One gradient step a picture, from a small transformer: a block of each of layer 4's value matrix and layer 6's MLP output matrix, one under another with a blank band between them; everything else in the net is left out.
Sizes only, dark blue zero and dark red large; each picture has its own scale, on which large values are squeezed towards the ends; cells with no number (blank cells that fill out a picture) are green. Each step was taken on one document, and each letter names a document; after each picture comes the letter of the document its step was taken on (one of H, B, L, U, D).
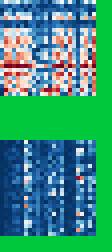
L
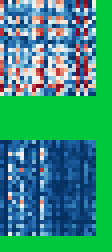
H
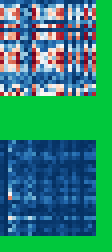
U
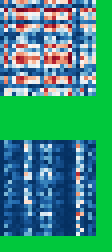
L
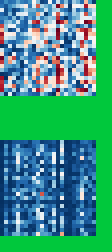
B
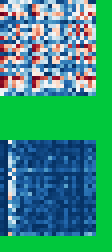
U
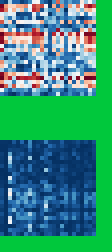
U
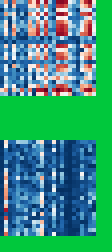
B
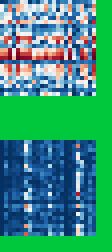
L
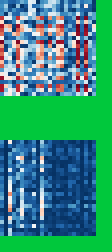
H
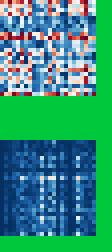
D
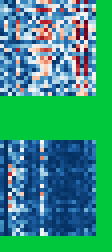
H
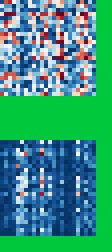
D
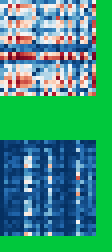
L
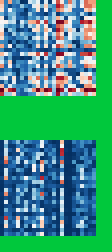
B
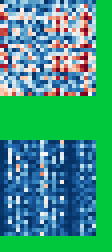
D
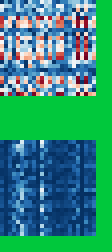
H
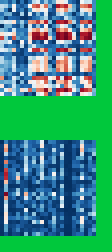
B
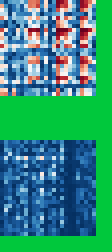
D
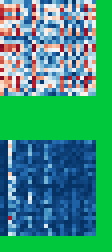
U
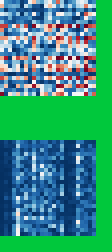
D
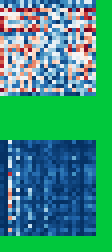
U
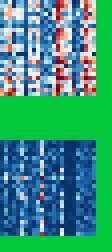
D
